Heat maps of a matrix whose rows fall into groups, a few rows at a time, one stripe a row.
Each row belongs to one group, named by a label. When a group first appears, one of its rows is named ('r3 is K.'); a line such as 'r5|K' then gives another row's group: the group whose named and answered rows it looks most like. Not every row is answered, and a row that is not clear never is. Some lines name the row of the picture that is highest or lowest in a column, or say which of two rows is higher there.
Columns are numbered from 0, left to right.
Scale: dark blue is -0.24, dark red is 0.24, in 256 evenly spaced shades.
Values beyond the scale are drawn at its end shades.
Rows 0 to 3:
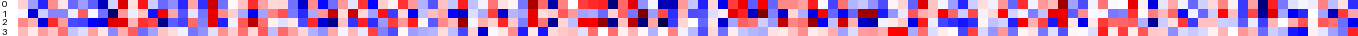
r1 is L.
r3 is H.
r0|L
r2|L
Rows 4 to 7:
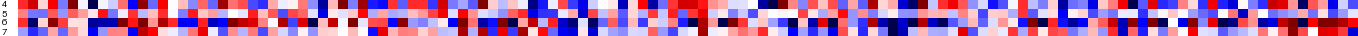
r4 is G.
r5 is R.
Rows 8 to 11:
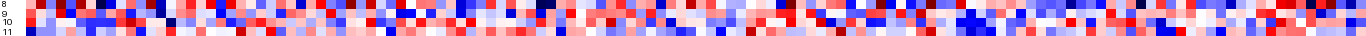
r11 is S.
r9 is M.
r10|L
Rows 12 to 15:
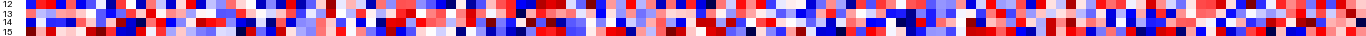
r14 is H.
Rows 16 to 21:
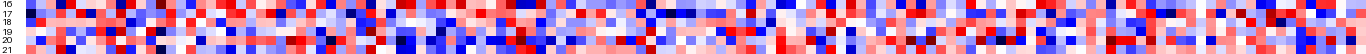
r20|H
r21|M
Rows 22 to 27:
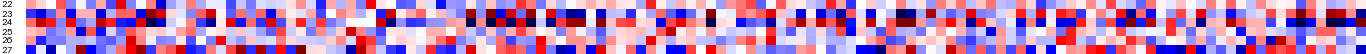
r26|L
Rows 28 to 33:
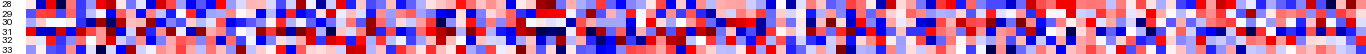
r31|R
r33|S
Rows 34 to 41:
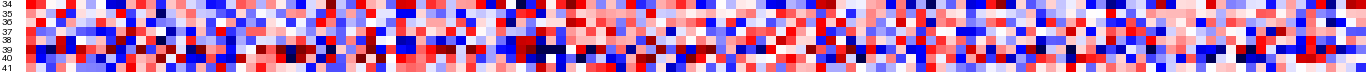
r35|M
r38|M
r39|R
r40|S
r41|L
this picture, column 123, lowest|40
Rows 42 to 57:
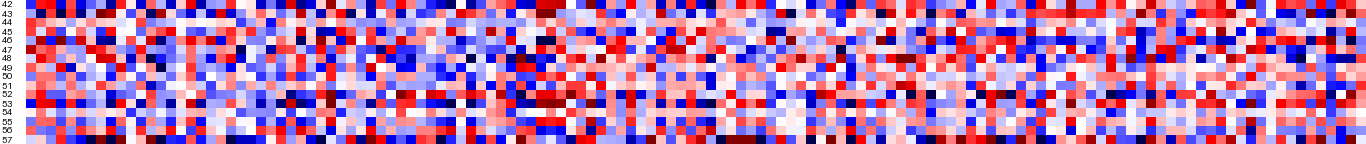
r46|G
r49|M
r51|H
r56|R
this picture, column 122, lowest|56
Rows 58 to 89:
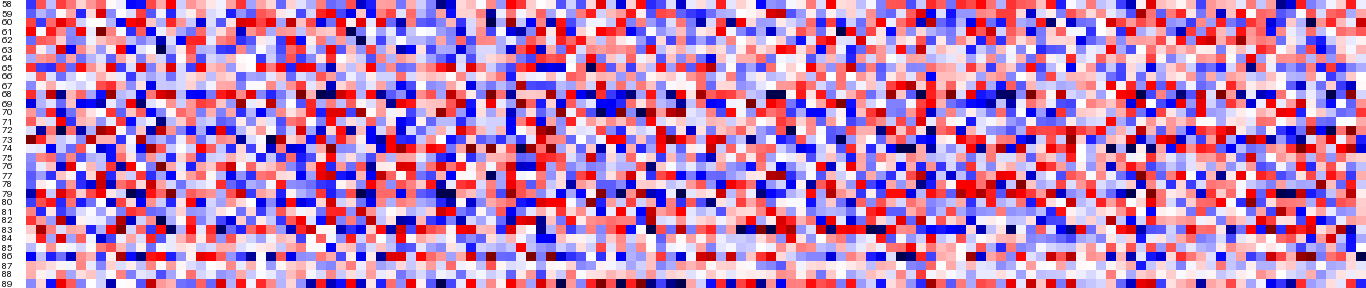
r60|H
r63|M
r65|R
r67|H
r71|M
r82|M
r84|G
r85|H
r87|G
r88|M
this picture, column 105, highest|83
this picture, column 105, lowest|62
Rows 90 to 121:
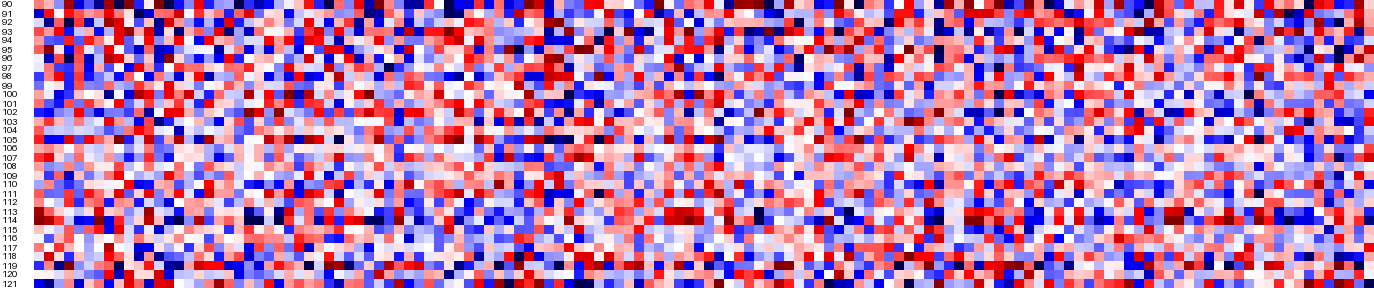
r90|M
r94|R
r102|S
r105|R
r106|H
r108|R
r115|M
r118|H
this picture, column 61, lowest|93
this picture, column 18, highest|121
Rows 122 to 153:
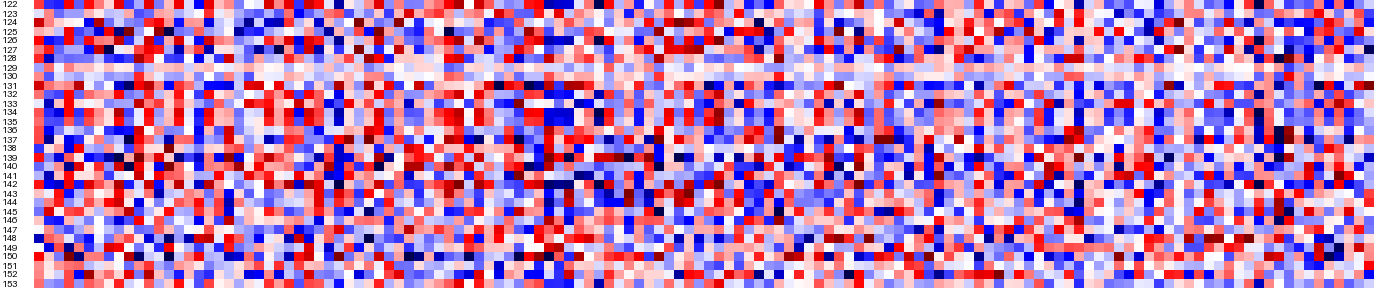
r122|R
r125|M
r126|R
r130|L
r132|R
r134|R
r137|L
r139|L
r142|R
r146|L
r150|M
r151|H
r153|R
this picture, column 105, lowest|148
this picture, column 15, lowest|148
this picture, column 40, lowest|150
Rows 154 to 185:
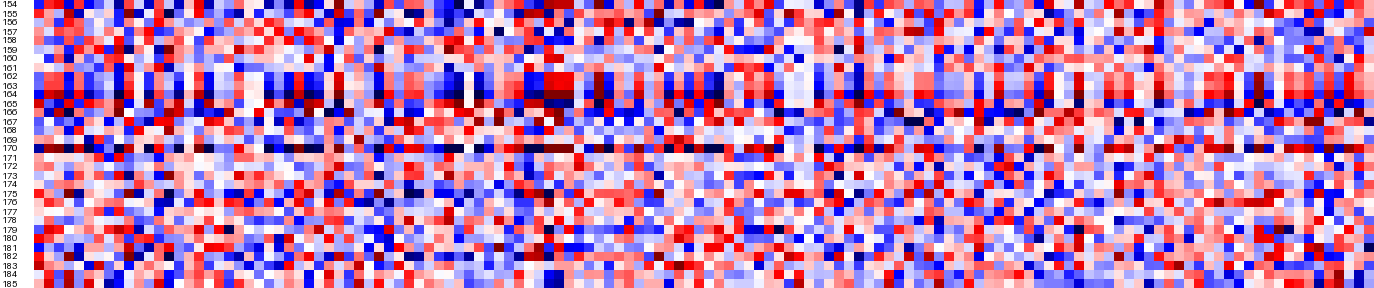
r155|M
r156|L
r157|H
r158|R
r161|M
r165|R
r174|H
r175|M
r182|M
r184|G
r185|G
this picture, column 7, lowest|185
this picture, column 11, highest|165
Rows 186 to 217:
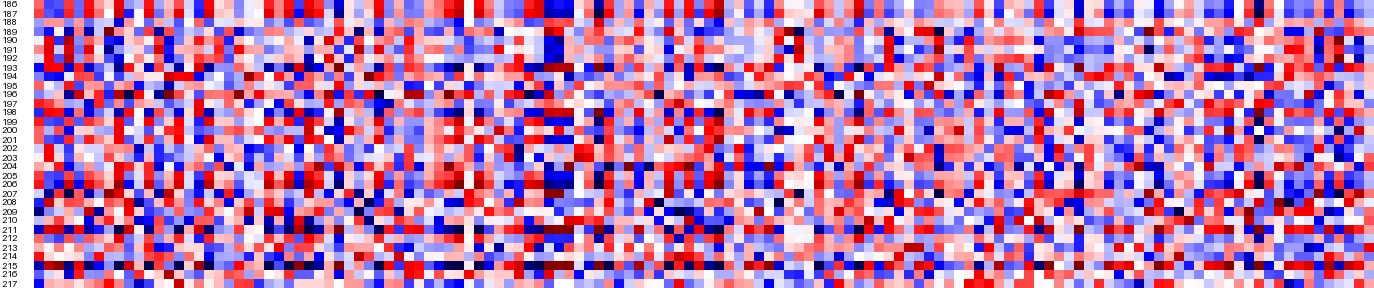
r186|R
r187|R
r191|G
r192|G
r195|M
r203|H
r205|R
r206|R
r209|S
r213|H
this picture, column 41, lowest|215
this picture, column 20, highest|196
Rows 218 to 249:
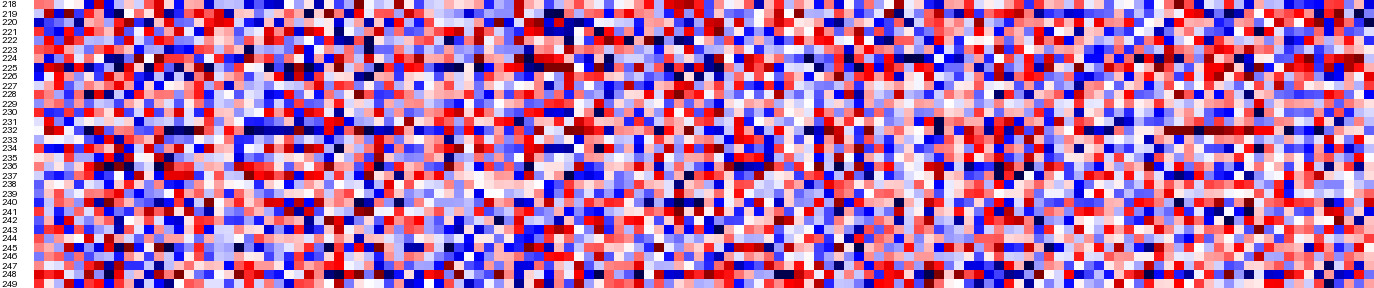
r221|R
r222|L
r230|R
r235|M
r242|G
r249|M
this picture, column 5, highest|248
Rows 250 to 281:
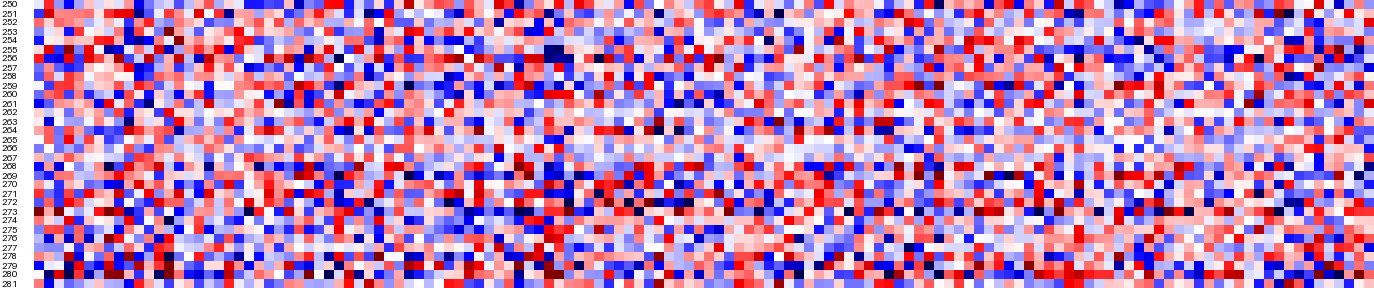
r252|H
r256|R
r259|H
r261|S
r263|L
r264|L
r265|G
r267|H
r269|H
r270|L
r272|L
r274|M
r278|M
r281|L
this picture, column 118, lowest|269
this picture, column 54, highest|250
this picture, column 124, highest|251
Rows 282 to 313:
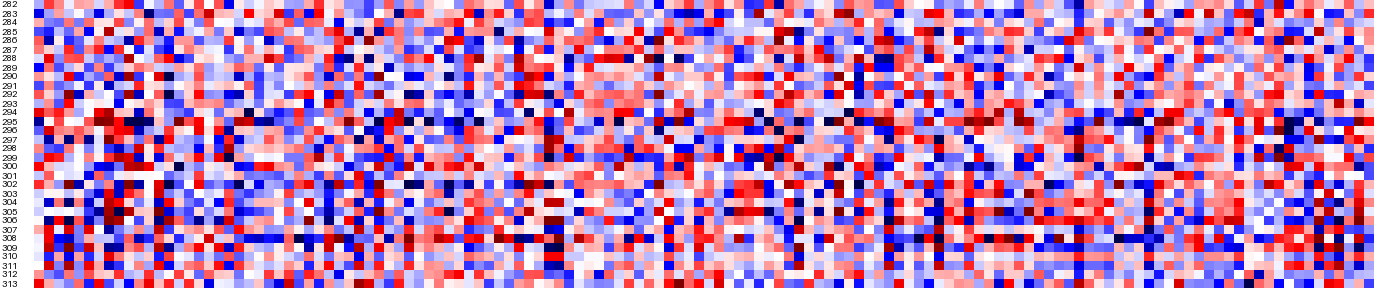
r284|R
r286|L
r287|M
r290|M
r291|S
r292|M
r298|L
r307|G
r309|G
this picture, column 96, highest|305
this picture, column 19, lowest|299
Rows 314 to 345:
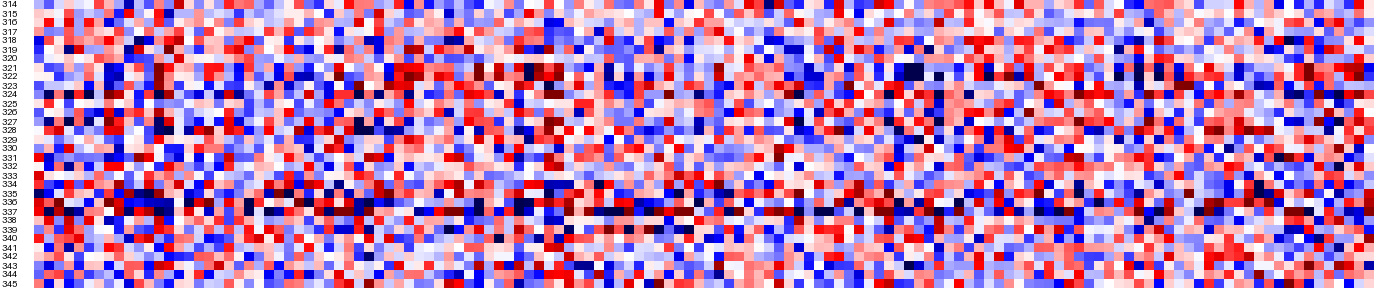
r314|L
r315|M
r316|G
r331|L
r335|S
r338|G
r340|H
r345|L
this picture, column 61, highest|339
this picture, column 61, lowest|337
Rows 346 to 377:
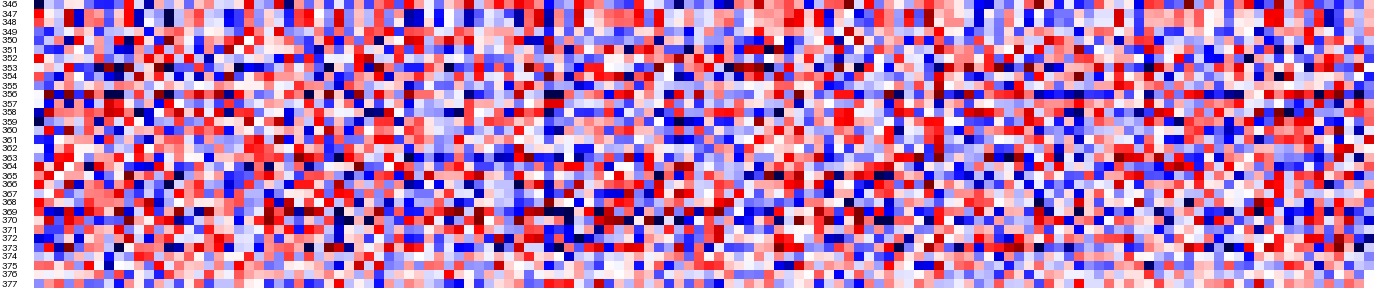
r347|M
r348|M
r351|L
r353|M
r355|H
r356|G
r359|S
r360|G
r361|S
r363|H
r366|M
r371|R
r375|G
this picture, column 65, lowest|351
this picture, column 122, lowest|369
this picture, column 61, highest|370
